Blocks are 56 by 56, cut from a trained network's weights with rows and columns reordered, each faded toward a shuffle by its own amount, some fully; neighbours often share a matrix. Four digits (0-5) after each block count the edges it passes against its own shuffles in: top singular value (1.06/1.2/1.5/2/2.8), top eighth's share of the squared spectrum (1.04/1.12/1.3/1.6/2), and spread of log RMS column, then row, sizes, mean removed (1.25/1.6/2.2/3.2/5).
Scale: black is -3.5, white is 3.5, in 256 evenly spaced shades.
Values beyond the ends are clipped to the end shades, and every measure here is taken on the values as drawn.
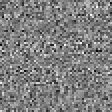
2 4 0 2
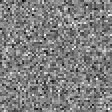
0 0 0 0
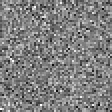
1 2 0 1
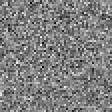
0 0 0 0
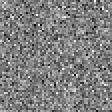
1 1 0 0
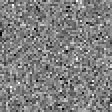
0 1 0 0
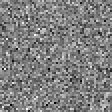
0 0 0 0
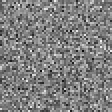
1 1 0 0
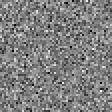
0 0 0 0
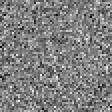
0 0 0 0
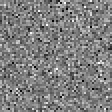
0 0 0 0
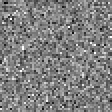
1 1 0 0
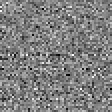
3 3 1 2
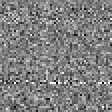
3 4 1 3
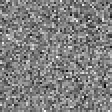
1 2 0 0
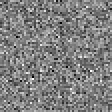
1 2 0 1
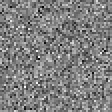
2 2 0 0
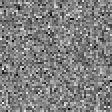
1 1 0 0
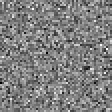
2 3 0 1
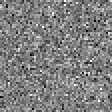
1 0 0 0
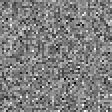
2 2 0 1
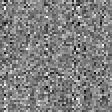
3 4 3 2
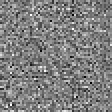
2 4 2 1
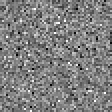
2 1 0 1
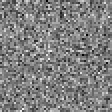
2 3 0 1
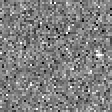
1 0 0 0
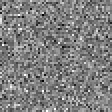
2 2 0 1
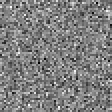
1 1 0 0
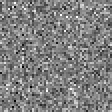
1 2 0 0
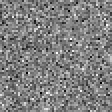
0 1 0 0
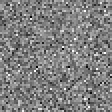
1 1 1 0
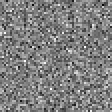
1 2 0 0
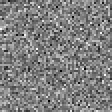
1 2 0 0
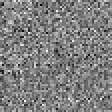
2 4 1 2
